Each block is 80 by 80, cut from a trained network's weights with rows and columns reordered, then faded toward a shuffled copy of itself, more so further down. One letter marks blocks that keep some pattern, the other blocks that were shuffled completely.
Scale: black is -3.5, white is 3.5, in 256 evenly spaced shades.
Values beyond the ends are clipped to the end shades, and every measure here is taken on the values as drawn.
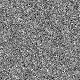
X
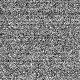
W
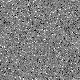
X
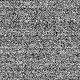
W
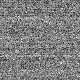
W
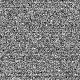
W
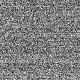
W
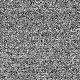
W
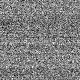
W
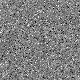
X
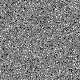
X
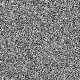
X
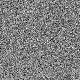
X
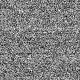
W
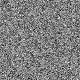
X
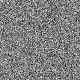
X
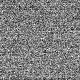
W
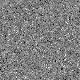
W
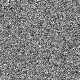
X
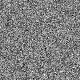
X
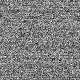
W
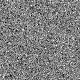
X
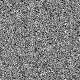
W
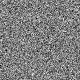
X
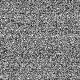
W
